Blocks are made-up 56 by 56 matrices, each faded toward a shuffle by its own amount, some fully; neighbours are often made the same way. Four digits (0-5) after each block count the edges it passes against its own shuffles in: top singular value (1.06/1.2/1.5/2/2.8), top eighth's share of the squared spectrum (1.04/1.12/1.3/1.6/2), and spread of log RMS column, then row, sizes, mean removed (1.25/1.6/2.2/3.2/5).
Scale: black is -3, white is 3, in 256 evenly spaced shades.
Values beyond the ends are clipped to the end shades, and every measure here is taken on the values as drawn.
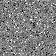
0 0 0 0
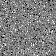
0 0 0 0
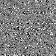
1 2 0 2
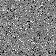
0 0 0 0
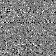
1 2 0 2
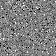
0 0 0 0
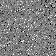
0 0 0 0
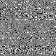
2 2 0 3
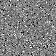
0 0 0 1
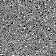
0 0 0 0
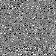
1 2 0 3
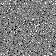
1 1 0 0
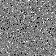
0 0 0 0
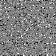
1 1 0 2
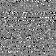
2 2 0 3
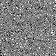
0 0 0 1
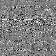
2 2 0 3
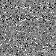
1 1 0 2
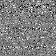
1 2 0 3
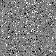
0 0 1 1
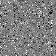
1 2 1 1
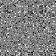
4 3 1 2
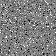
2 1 0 0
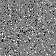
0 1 0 0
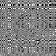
5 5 3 3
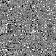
3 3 1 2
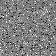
0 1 0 0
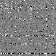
3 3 1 2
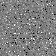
2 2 0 1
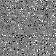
1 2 1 2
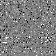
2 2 1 2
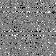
2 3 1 3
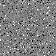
1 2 1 2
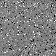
1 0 0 0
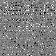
2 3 1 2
